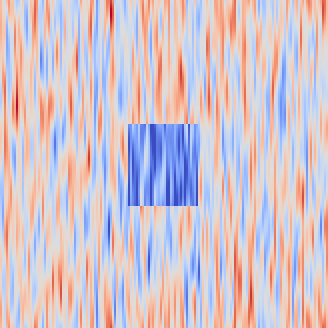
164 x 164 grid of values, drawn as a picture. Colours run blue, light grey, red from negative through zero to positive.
Average level on the scale: 50%. Grain: streaks running down. Ninth with the lowest average: centre. Odd patch: lower, in the centre.
